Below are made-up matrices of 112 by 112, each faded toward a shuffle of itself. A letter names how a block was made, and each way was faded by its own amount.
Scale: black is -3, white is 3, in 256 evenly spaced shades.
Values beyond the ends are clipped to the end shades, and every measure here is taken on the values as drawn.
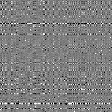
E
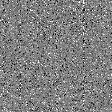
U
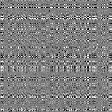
E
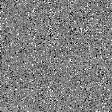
U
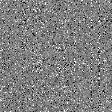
U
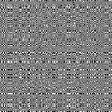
E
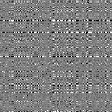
E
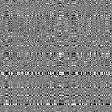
E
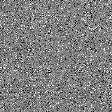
U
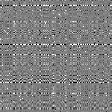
E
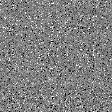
U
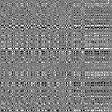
E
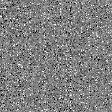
U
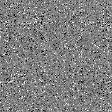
U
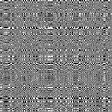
E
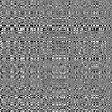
E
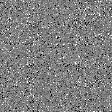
U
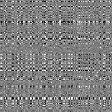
E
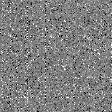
U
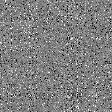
U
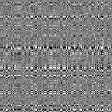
E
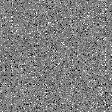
U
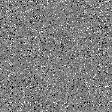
U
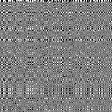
E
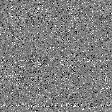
U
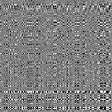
E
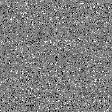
U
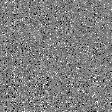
U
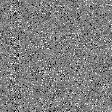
U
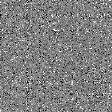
U
